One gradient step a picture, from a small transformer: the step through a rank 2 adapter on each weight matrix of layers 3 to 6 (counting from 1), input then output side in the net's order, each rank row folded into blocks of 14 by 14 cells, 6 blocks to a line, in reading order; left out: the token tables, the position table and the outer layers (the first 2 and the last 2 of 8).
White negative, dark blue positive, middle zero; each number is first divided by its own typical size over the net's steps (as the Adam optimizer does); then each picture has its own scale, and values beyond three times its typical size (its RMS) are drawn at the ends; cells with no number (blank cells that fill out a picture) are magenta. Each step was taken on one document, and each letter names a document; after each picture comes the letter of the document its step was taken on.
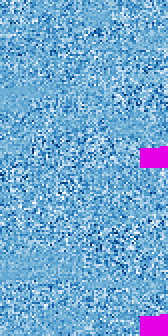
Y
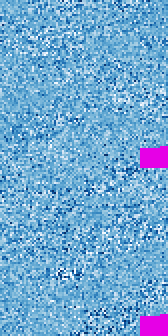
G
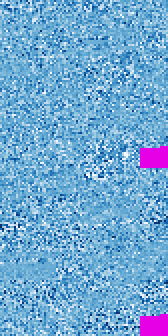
G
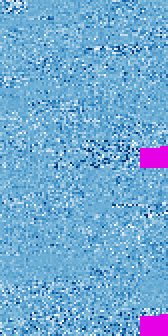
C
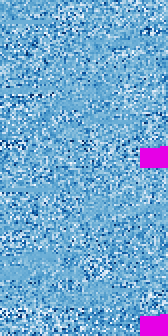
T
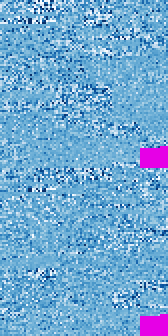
G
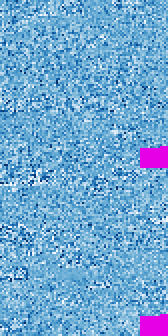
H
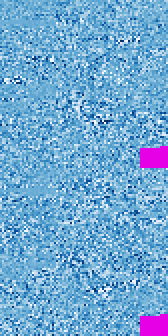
T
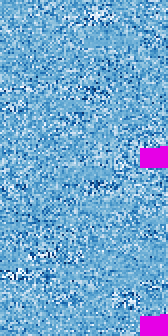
G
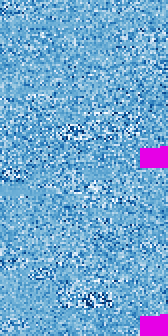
Y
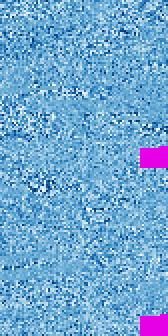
Y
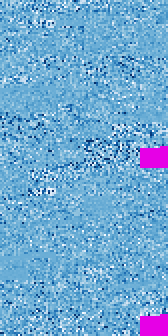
C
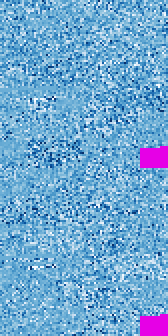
Y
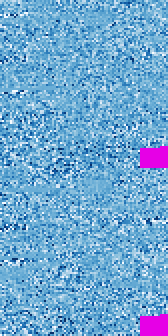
T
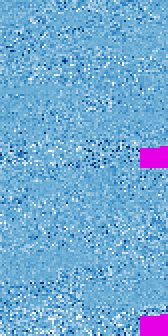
C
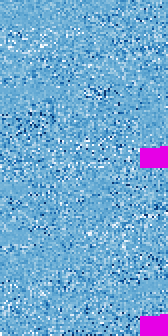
C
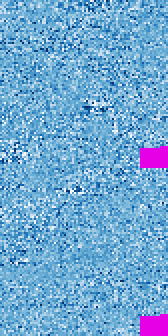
H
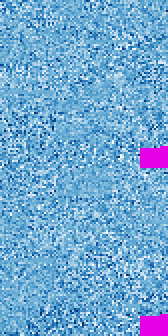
T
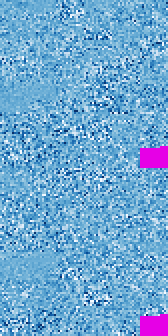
H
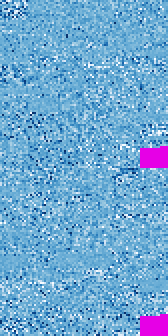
C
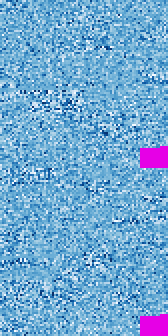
T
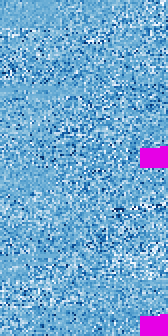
Y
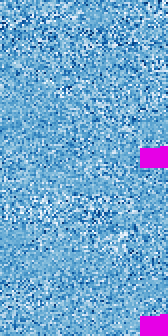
Y
